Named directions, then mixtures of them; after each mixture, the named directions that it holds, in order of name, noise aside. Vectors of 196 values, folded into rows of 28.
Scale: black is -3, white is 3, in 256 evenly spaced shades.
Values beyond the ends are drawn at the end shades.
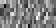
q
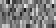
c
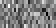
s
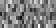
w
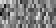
q, w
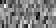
q, s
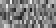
c, w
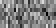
s, w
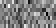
s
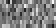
c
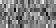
s, w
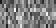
s, w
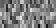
w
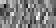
q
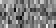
s, w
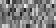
c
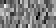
q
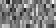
c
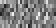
q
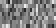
c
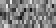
c, w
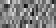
c, q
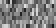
c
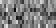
s, w
